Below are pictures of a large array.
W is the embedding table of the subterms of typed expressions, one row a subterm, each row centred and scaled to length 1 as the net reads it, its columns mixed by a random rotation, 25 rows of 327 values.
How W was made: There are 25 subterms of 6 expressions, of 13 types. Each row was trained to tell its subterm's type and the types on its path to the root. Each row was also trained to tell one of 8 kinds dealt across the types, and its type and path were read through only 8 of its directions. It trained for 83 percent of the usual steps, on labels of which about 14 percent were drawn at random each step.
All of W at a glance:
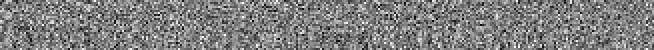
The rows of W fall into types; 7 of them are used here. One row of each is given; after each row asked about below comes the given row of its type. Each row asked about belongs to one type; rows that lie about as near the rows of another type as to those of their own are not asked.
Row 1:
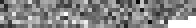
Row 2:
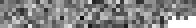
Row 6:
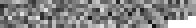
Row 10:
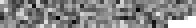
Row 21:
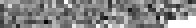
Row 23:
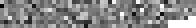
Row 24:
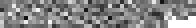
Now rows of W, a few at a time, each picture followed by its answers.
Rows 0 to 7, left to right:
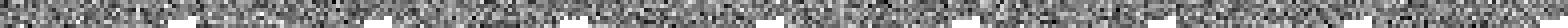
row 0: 6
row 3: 23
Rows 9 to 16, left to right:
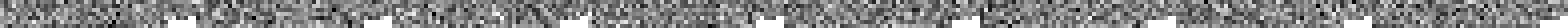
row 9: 2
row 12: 2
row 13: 6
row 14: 6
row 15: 23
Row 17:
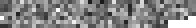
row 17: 1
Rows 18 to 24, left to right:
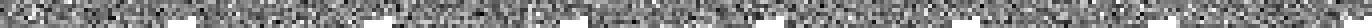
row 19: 21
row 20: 1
